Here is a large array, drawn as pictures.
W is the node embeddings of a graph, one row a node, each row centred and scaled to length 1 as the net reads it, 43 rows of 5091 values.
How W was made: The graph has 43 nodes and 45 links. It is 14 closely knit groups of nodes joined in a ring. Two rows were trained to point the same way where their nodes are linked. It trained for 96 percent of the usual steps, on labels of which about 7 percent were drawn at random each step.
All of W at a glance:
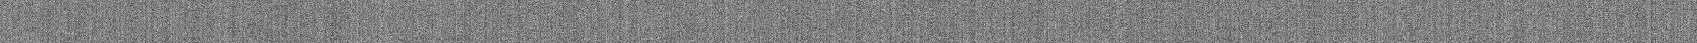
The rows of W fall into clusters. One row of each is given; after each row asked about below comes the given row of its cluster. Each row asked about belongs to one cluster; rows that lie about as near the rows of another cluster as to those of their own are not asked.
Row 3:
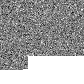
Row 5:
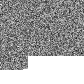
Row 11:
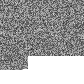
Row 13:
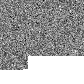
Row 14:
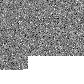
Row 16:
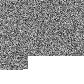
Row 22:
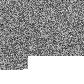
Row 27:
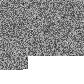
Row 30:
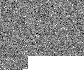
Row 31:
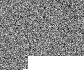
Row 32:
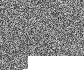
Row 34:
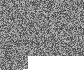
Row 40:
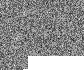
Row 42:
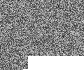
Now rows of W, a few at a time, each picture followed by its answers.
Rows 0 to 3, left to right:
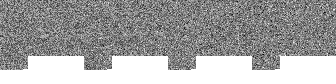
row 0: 11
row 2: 3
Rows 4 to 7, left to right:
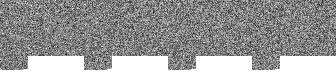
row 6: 34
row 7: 31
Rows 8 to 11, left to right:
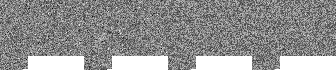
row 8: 42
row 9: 40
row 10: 30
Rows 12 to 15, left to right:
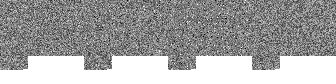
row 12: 16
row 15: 5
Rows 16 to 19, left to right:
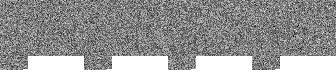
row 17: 42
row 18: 31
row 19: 22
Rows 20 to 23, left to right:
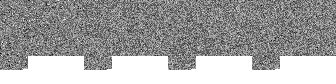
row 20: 5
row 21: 27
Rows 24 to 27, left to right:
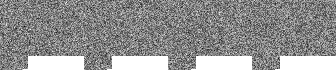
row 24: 32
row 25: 13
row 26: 22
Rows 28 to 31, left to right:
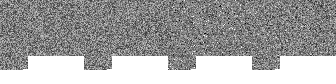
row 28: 27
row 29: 3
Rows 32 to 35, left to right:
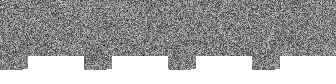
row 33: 11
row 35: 40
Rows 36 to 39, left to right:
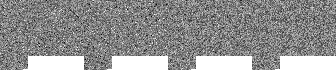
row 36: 32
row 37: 30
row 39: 14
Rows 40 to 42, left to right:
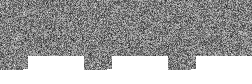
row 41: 34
